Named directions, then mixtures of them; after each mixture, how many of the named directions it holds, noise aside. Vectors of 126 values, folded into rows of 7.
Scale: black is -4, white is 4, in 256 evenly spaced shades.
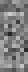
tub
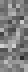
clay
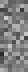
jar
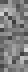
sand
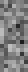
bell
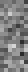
three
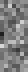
two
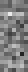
three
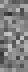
two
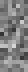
one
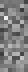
three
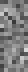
one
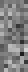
two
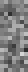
three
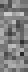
two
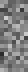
one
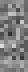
two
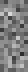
two
